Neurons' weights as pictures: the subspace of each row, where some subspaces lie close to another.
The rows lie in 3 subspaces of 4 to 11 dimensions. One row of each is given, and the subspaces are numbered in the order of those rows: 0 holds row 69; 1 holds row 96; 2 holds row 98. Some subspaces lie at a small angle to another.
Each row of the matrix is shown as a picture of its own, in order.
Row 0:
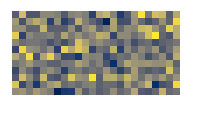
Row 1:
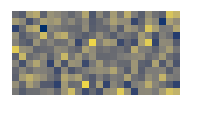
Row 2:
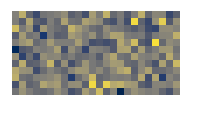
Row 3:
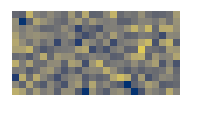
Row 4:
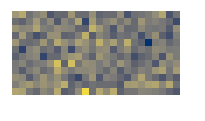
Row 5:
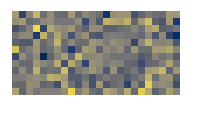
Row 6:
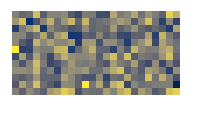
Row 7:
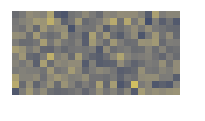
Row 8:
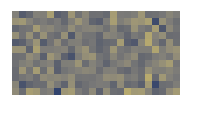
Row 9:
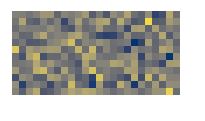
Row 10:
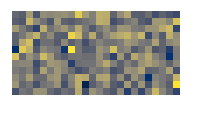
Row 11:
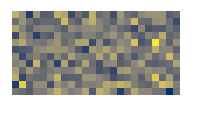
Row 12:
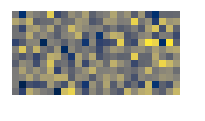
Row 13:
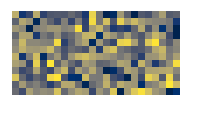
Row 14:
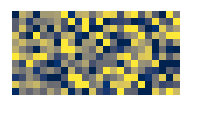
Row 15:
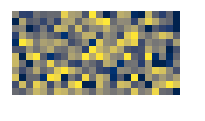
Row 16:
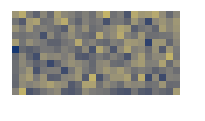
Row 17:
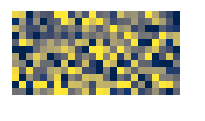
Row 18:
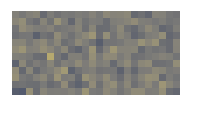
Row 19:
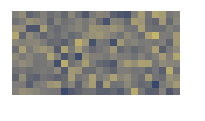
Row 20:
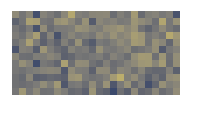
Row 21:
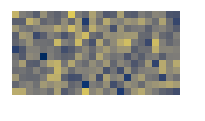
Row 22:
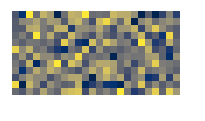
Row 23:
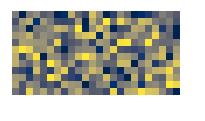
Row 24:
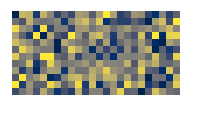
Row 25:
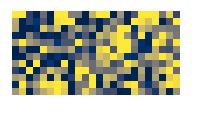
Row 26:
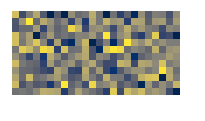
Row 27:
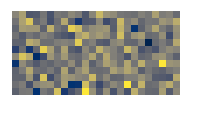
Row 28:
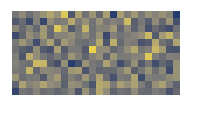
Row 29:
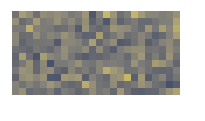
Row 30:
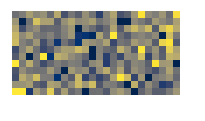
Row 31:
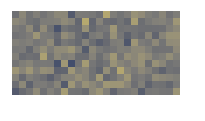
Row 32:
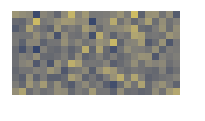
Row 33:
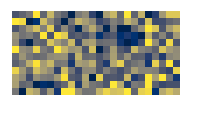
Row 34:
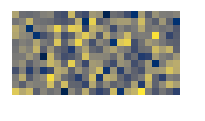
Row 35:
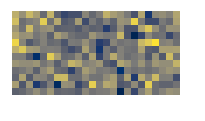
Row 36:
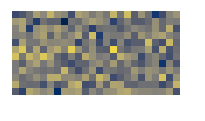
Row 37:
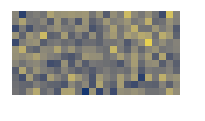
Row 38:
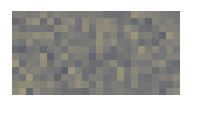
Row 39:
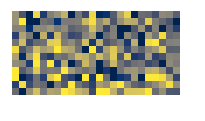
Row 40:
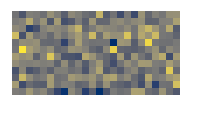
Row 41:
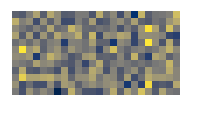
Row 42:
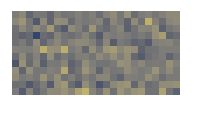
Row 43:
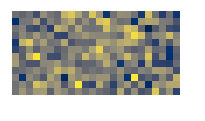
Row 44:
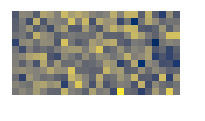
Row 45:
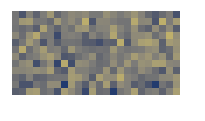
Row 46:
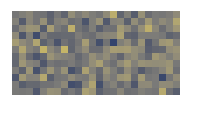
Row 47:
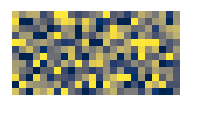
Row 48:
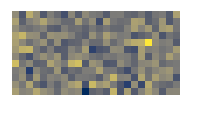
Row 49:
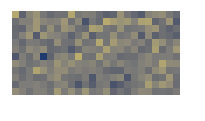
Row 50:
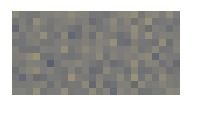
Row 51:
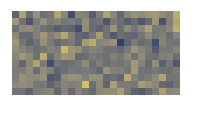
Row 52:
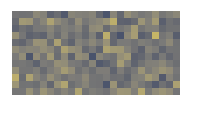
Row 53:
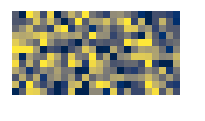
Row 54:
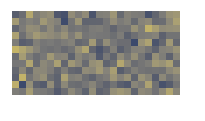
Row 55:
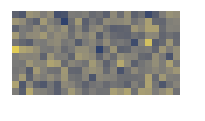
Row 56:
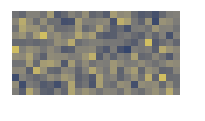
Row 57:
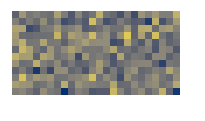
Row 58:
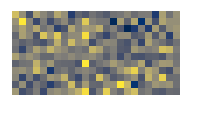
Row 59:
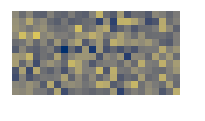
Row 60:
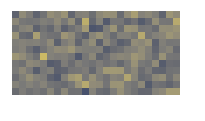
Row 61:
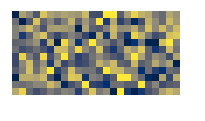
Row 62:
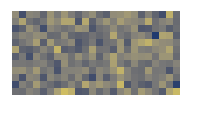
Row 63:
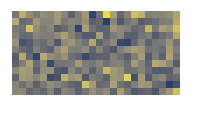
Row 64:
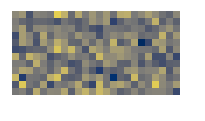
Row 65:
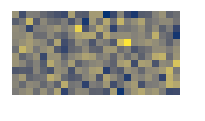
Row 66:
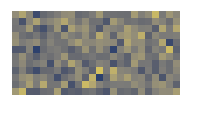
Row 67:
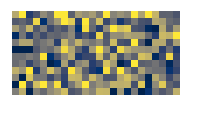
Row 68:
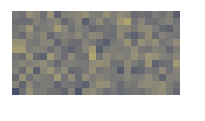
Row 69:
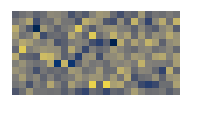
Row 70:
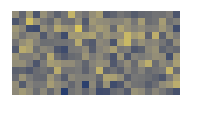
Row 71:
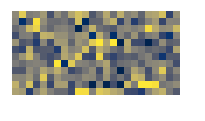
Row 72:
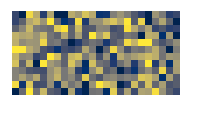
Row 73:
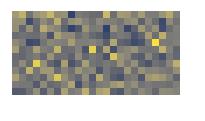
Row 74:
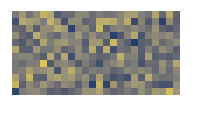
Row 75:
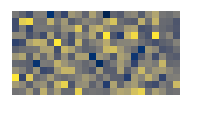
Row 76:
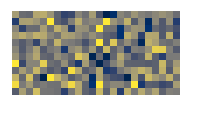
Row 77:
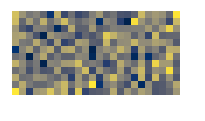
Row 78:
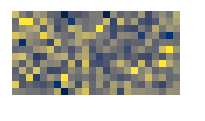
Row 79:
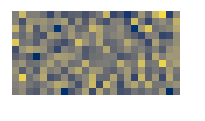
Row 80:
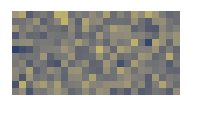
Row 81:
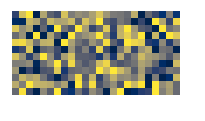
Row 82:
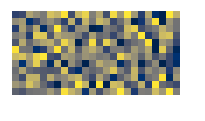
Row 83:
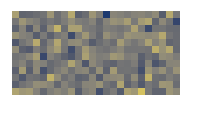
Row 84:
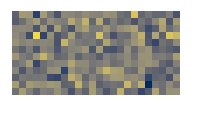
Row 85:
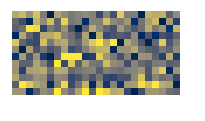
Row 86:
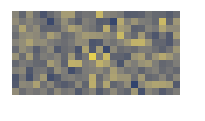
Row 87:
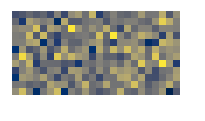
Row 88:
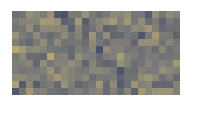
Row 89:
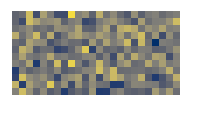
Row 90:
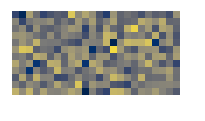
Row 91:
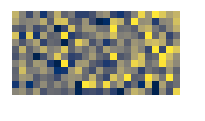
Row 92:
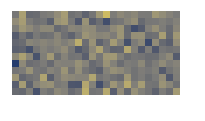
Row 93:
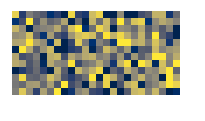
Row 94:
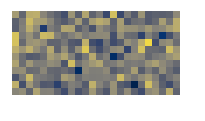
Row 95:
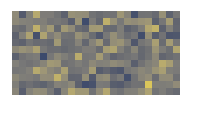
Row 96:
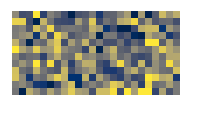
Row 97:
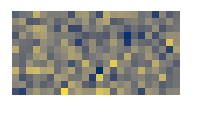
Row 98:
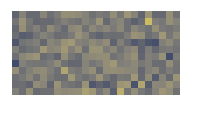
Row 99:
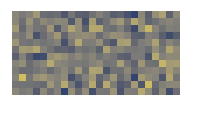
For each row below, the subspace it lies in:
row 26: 2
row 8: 0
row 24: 0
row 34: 0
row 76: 2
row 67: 1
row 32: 0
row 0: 0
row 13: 1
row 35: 2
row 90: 2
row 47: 2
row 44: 1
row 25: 2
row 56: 2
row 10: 0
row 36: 0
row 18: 2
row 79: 0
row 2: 0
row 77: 2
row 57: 0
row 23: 1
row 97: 0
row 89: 1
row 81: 0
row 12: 0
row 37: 0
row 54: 1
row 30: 2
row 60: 0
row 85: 0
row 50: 0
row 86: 2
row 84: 0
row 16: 1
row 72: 2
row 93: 1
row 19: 0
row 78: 2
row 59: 2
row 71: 0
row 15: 1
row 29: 1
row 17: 1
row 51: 0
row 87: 2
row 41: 0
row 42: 2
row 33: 1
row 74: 2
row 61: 2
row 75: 2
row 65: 1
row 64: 0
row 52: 2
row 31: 0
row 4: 0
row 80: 1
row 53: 2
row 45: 0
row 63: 1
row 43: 1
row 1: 0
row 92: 2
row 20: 0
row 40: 0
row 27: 2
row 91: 0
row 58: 2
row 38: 2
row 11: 1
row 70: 0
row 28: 2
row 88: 2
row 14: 0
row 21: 0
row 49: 0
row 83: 0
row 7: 2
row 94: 2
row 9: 2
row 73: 2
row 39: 1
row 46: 2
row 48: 2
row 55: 1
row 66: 0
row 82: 0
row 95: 0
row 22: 0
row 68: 2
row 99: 0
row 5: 0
